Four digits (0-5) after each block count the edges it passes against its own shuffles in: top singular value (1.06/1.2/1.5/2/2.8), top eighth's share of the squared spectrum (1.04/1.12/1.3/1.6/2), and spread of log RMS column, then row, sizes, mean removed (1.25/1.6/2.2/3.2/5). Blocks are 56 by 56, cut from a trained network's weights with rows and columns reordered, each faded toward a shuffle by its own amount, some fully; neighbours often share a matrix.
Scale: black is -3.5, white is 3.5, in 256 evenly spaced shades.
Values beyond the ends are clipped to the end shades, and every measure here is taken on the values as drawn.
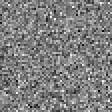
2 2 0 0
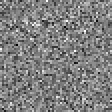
1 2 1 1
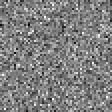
0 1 0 0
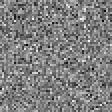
2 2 0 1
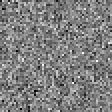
1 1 0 0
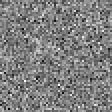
0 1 1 0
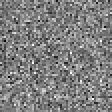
0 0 0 0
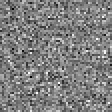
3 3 1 1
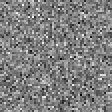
0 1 1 0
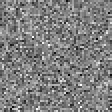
0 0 0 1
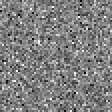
0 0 0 0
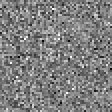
1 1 0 0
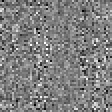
2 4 3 1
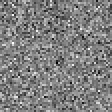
0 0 0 0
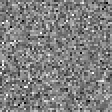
0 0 0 0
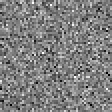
0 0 0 0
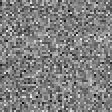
3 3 0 1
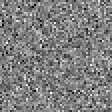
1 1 0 0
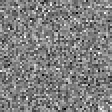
1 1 0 0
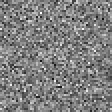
1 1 0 0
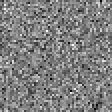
1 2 0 0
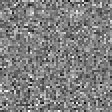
2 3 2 2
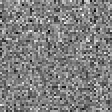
3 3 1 2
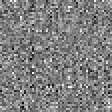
3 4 2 2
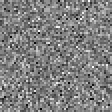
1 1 0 0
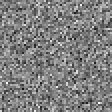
1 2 0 0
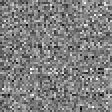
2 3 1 2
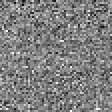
2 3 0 2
